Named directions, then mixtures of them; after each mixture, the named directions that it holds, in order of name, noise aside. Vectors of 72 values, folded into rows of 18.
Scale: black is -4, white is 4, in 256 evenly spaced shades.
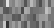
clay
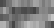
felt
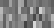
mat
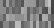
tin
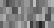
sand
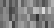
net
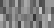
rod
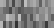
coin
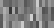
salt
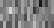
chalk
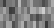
mat, net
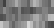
felt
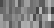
felt, rod, tin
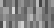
chalk, salt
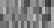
rod, tin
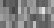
mat, net, sand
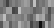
sand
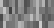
rod, salt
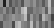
net, tin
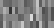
salt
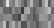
clay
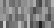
chalk, clay, sand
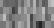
net, sand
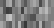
clay, coin, mat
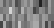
chalk, tin
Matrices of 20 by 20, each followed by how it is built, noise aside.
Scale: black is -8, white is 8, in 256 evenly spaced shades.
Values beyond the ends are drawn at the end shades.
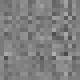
low rank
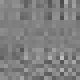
low rank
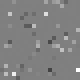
sparse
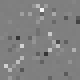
sparse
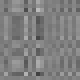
low rank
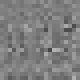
low rank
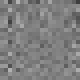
low rank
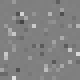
sparse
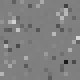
sparse
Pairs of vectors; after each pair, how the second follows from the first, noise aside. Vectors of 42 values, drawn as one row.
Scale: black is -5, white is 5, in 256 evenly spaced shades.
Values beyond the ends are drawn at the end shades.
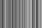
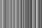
negated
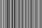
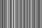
negated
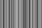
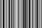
scaled up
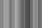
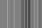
partly zeroed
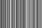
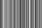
wrapped around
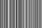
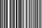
scaled up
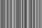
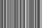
wrapped around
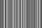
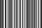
scaled up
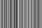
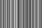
negated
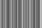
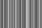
wrapped around
